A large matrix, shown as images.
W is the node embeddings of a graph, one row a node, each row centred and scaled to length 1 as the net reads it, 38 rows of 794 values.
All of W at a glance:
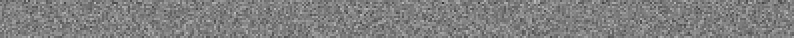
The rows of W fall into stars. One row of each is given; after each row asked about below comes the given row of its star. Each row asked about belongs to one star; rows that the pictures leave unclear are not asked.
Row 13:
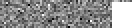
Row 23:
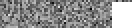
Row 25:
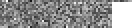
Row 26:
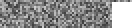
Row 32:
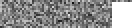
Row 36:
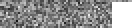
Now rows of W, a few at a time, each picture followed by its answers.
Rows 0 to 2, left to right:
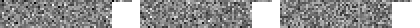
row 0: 23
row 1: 26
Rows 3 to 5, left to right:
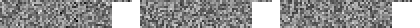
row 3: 26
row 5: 23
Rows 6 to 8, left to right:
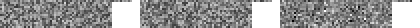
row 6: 13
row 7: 25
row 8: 36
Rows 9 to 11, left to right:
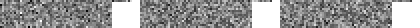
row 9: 13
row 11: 36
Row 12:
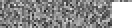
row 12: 13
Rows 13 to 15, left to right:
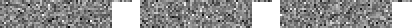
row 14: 32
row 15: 36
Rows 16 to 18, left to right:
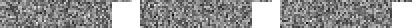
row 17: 36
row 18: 32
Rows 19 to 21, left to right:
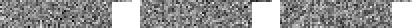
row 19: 13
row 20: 13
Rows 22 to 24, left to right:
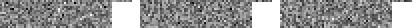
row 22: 13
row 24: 32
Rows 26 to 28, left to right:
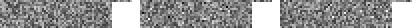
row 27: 25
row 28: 36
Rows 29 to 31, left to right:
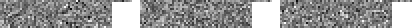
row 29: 25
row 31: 32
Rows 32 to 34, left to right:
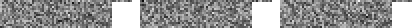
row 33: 23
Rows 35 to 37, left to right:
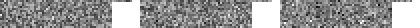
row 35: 36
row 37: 32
